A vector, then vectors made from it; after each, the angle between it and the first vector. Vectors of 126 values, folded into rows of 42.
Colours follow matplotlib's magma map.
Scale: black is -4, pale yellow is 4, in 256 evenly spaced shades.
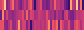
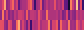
nearly parallel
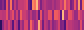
partly opposed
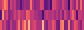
partly aligned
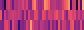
nearly opposite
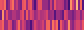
nearly parallel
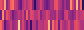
nearly parallel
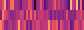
nearly parallel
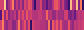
nearly parallel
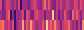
orthogonal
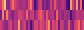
nearly parallel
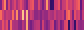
orthogonal
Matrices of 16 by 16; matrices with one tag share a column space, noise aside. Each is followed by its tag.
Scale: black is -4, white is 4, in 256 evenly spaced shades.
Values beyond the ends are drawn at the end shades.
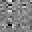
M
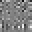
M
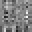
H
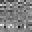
M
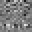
M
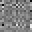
M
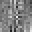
H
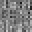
H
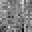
H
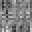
H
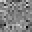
M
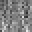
H
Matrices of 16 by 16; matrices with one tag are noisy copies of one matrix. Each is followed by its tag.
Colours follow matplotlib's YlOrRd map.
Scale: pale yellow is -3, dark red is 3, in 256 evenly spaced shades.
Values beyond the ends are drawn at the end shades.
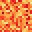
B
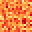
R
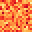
B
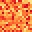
B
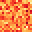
B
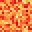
B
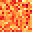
B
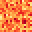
R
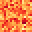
R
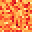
B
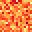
B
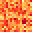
R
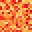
B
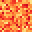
B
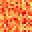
R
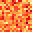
B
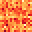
R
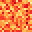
B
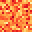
B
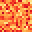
B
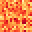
R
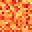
B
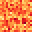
R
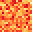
B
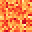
R
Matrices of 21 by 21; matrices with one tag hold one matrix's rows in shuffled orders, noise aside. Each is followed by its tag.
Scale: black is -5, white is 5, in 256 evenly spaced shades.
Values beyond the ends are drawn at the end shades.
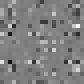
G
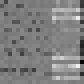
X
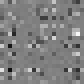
G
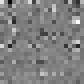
G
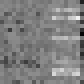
X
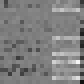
X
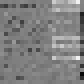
X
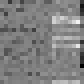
X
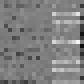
X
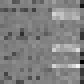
X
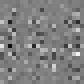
G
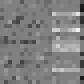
X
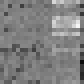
X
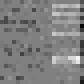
X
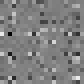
G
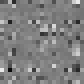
G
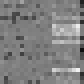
X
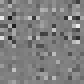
G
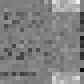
X
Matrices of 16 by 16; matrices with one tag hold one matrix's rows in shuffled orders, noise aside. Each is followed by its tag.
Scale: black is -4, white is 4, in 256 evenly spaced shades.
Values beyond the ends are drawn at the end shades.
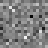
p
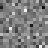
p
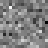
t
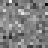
t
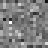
t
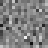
p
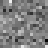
t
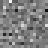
t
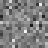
p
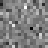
p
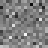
p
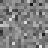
p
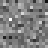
t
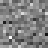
t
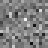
p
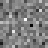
p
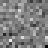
t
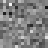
t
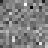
p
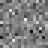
p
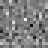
p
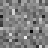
p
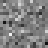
t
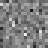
p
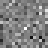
p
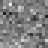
t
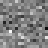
t
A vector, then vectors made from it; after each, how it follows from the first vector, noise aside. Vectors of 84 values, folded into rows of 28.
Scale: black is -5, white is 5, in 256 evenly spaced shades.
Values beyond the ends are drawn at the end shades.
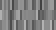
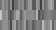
copied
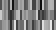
scaled up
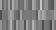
negated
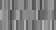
copied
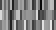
scaled up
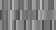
negated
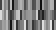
scaled up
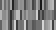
scaled up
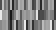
scaled up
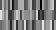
scaled up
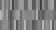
copied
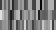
scaled up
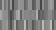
copied
